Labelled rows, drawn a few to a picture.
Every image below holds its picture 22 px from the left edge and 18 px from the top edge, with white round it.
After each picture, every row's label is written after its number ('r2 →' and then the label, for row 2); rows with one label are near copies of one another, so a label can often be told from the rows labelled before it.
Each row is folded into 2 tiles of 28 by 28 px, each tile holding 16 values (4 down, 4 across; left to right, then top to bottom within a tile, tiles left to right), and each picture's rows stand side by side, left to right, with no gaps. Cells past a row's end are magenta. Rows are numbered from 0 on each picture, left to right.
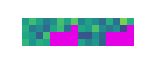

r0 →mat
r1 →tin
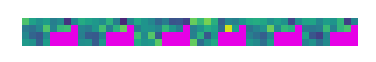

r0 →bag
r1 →bag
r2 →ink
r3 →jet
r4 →bag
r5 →bag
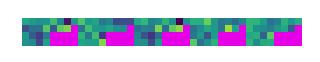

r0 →bag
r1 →ink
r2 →bag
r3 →jet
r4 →mat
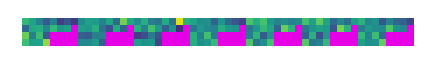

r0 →ink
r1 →tin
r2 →tin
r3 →ink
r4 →jet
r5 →jet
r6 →ink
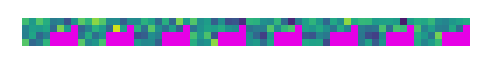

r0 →jet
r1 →jet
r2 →tin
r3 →ink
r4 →bag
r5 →tin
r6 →bag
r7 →mat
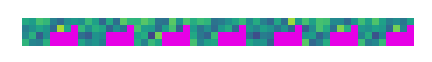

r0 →jet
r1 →tin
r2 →mat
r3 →mat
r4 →tin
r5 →jet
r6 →jet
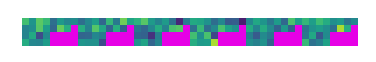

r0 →jet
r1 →tin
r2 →bag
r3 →ink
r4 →tin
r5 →jet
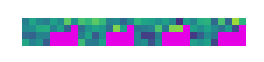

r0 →tin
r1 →jet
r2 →bag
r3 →tin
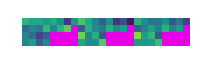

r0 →bag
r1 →ink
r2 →ink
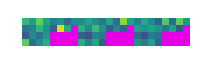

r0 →jet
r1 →tin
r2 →tin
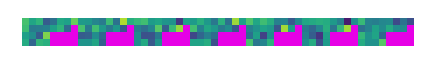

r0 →mat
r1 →tin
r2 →bag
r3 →tin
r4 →jet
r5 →bag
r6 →ink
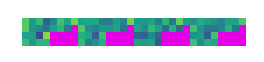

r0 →mat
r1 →mat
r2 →tin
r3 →mat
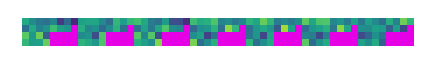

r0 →ink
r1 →mat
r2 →ink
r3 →jet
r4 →jet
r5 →jet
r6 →tin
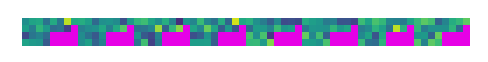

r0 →tin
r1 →bag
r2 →bag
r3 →tin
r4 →ink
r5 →ink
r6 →jet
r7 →mat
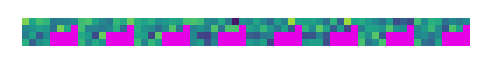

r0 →jet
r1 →mat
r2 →mat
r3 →bag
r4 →tin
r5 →tin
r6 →ink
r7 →jet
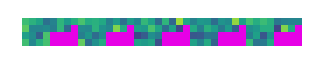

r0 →mat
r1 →jet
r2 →tin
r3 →tin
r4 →jet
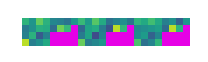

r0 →jet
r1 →jet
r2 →jet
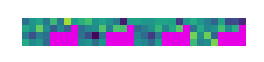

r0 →tin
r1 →bag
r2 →bag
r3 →ink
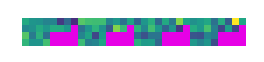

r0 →ink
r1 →jet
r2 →tin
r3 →tin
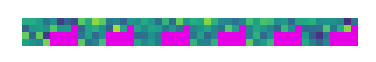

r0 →ink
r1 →jet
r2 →tin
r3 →jet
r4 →jet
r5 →bag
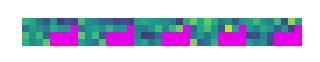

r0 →ink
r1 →ink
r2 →bag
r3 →jet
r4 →tin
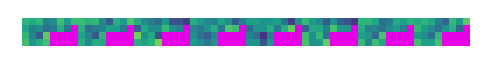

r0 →mat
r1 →mat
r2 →ink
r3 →bag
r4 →bag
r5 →ink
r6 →mat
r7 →mat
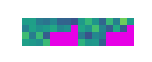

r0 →ink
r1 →tin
